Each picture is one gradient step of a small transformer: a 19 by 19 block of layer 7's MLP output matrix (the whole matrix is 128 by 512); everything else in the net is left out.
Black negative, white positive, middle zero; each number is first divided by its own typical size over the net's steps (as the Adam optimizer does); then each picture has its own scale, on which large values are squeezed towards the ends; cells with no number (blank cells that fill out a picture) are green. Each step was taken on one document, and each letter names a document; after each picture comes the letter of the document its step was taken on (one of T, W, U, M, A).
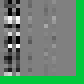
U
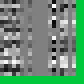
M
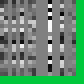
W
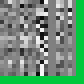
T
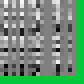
T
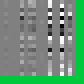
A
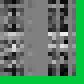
M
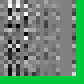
U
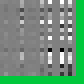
A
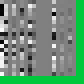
W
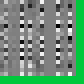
T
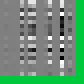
A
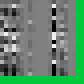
M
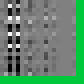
U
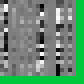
T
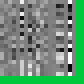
T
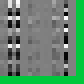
U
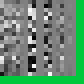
W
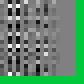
U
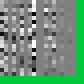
W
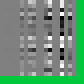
A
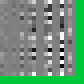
A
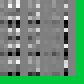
U
